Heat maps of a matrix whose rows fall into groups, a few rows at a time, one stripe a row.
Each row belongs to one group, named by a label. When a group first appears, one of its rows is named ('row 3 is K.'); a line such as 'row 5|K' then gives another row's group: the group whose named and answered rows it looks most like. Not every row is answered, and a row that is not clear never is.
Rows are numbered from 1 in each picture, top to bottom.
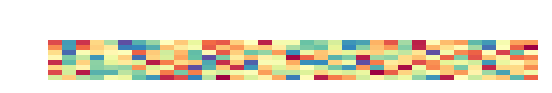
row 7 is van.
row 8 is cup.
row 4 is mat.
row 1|van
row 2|van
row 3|cup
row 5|van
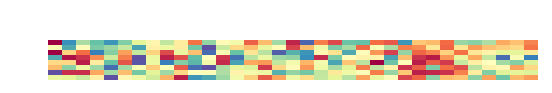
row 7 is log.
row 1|van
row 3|van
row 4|log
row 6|mat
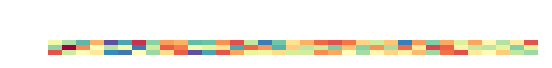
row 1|cup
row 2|log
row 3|cup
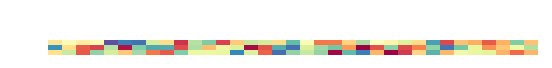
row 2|log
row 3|van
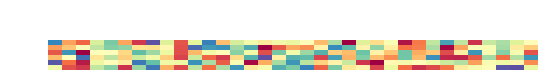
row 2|mat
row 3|van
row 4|cup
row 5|log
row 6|log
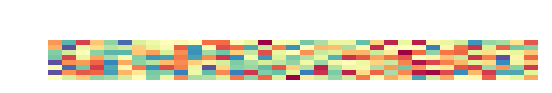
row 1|van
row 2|cup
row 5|log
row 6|cup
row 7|log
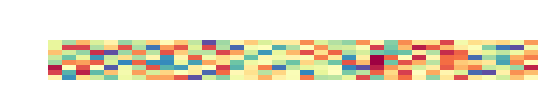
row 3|cup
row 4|van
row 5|log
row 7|van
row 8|mat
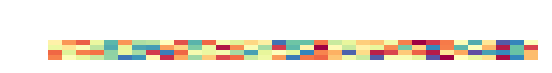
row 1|log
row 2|cup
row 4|cup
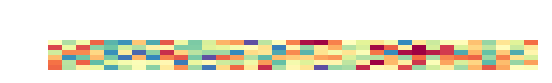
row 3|log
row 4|cup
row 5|van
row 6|mat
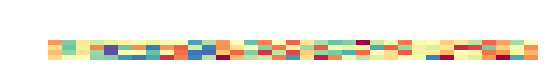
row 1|mat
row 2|cup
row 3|mat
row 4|cup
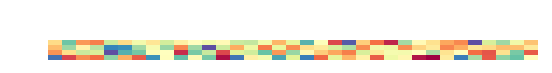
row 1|van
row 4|log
